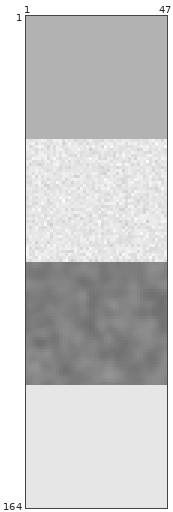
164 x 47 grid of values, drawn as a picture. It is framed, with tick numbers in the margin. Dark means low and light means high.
The table splits into 4 rows of 1 panel. Panel 1,1: high, flat. Panel 2,1: very high, fine-grained, faint in contrast. Panel 3,1: middling, blotchy, faint in contrast. Panel 4,1: very high, flat.
